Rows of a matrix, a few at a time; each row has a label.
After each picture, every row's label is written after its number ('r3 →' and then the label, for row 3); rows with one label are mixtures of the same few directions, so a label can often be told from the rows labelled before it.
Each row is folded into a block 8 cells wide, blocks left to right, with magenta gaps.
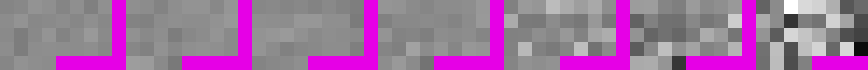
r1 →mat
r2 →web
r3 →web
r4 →web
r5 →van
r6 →web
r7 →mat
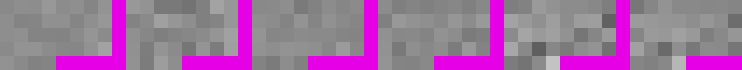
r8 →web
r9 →mat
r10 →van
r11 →van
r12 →web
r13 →web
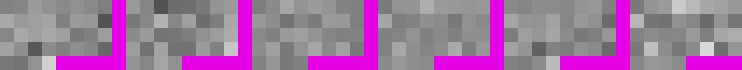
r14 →web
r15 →mat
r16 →mat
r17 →van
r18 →web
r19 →van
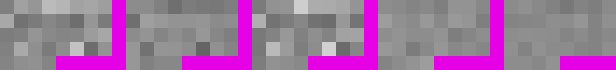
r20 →van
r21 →van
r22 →van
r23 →web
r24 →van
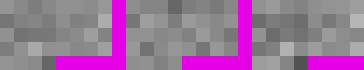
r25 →web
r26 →van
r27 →web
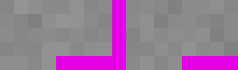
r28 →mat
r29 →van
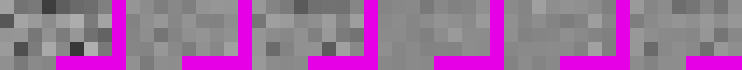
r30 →van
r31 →mat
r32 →van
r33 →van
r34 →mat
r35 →van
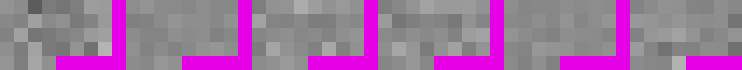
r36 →mat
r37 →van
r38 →van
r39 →van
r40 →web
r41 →web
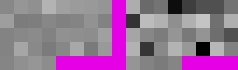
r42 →van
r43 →van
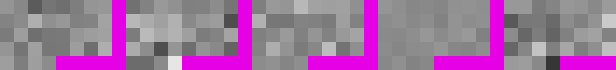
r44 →mat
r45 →web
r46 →van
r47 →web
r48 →web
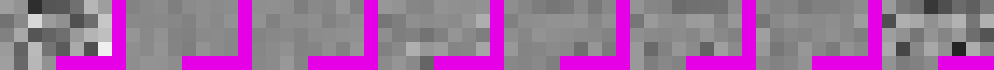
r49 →mat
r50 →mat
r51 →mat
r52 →web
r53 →van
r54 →van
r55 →van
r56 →van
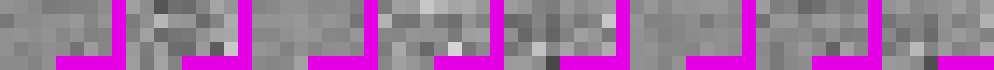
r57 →van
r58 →mat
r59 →web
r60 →van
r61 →web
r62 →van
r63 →van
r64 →web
